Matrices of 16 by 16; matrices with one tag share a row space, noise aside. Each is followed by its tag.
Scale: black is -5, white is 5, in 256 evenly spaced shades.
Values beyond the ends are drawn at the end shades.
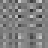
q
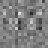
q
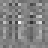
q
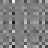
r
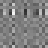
r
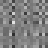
r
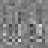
q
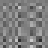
q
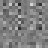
q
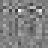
q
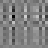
r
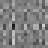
r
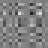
q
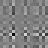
r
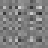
q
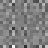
r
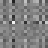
r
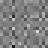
r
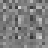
q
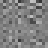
q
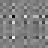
r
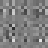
r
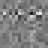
q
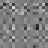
r
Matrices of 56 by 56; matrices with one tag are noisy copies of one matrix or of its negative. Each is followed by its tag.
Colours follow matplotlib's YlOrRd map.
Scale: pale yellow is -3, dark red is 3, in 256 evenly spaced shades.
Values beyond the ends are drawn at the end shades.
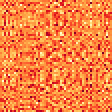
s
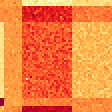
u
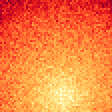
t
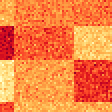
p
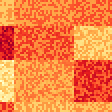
p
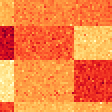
p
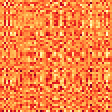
s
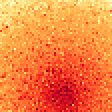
t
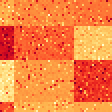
p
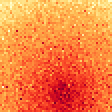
t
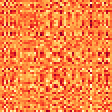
s
